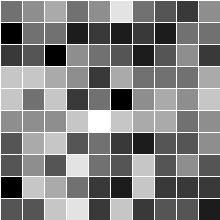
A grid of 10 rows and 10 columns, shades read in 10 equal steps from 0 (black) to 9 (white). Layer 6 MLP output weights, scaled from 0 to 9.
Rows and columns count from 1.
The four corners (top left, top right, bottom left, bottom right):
4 5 3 1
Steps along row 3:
up down up down down down up up down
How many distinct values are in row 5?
6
